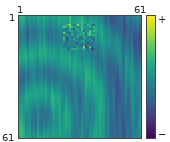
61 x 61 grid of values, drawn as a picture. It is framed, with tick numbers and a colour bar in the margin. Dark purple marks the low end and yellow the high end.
Rings spread out from the bottom left. An odd patch, rougher than its surroundings, sits in the top middle. The left part is higher, up to a seam about 70% of the way across. Values change most from cell to cell in the top middle.
